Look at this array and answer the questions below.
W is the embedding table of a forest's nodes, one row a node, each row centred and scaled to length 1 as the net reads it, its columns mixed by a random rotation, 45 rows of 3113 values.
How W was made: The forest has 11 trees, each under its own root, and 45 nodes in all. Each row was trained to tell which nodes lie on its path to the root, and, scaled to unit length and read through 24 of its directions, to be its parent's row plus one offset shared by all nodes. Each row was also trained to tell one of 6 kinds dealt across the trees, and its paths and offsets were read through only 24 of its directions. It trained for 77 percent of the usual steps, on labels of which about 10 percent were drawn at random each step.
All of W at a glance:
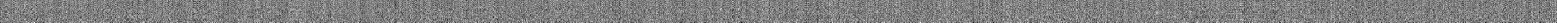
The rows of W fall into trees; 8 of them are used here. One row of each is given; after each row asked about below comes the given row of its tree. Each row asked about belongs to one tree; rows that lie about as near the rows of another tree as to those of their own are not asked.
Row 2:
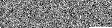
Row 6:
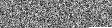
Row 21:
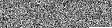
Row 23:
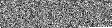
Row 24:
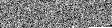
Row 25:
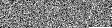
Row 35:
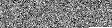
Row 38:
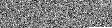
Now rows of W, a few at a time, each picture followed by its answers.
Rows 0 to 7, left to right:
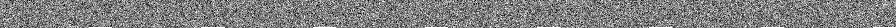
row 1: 38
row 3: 6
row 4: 38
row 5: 23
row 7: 38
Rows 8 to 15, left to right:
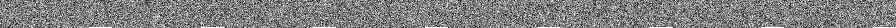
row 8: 25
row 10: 38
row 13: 35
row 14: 2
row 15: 35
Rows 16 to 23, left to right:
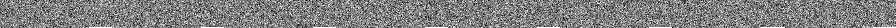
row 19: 6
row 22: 25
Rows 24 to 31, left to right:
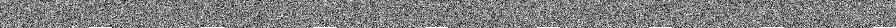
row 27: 38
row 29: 2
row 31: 21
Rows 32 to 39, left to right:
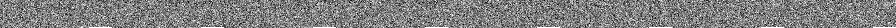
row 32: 24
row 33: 25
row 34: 25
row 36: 23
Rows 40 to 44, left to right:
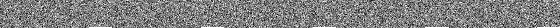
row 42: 6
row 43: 25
